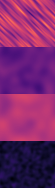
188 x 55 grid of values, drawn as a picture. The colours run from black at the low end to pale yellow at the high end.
It is made of 4 by 1 panels. Panel 1,1: middling, slanting down to the right. Panel 2,1: low, smooth, faint in contrast. Panel 3,1: middling, smooth, faint in contrast. Panel 4,1: very low, blotchy, faint in contrast.
